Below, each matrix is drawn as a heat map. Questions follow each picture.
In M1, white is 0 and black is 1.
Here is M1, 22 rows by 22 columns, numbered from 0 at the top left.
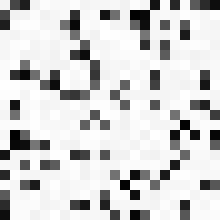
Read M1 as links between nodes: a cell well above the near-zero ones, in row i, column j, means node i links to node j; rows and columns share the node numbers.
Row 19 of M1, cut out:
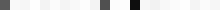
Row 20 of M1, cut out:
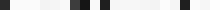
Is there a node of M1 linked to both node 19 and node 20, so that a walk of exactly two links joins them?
yes
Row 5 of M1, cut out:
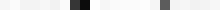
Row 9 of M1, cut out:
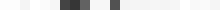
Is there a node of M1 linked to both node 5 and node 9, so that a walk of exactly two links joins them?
yes
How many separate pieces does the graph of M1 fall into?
1
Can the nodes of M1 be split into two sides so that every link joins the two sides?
yes
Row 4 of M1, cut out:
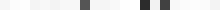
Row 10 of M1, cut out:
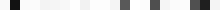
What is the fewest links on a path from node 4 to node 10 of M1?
3
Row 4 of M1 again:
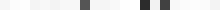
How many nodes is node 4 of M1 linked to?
3
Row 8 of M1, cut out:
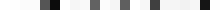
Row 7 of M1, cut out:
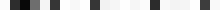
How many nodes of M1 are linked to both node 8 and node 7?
4
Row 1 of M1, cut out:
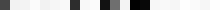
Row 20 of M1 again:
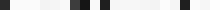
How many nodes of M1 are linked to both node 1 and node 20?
3
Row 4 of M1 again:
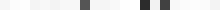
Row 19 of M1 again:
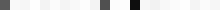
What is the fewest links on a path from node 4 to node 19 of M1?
4
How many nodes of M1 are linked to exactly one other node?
0
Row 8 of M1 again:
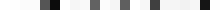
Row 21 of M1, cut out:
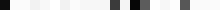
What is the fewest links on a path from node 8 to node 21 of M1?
3
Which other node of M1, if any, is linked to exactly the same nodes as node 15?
node 20
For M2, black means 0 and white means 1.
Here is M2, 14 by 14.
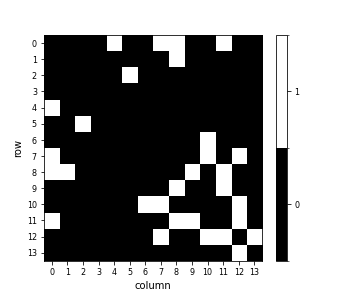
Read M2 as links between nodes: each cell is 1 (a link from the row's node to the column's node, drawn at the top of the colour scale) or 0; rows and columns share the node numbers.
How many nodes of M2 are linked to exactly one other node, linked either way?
6
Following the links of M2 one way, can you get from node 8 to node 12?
yes
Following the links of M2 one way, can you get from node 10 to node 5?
no
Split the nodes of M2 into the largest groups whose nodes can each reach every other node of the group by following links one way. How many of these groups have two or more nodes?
2
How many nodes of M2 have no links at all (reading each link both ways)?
1
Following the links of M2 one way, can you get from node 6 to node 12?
yes
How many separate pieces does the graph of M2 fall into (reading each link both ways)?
3
